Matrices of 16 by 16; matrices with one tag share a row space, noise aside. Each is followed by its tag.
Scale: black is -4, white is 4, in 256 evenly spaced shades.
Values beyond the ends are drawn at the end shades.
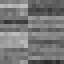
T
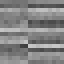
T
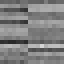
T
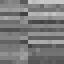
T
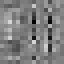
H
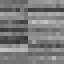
T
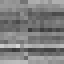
T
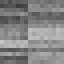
T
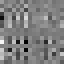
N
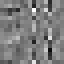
H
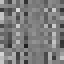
N
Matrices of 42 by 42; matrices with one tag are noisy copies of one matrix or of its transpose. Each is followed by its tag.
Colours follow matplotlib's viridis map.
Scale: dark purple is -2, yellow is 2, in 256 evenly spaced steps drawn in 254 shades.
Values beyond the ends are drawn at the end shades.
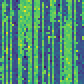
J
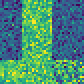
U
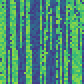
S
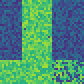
U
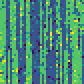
S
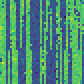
S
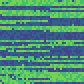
S
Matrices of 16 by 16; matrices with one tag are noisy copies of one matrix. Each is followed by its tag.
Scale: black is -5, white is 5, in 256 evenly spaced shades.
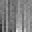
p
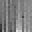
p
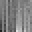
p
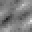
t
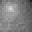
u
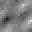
t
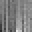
p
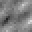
t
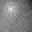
u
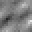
t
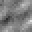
t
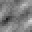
t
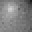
u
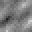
t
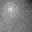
u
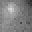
u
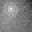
u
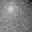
u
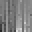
p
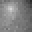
u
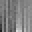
p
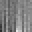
p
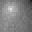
u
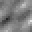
t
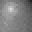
u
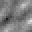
t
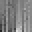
p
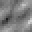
t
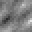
t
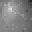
u
